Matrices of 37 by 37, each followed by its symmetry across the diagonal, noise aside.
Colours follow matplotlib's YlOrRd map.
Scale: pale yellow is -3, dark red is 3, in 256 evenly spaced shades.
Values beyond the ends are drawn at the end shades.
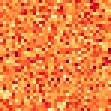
antisymmetric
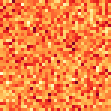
neither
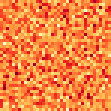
neither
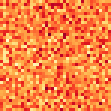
antisymmetric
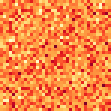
symmetric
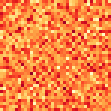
symmetric
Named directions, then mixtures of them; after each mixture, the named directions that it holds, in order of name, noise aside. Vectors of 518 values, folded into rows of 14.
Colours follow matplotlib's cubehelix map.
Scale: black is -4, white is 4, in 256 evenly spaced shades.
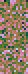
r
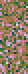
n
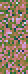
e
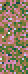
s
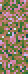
n, s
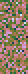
e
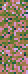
r, s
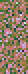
e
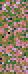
s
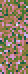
n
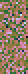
e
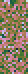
r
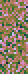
n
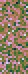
n, s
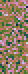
n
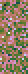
s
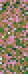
s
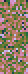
r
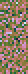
e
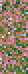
s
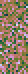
n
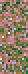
s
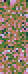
r
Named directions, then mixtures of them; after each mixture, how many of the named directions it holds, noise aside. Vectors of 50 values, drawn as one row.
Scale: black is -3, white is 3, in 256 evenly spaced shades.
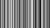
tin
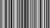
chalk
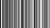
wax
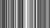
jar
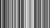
three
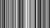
two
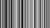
three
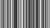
two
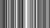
one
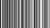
one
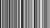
one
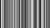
three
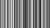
two
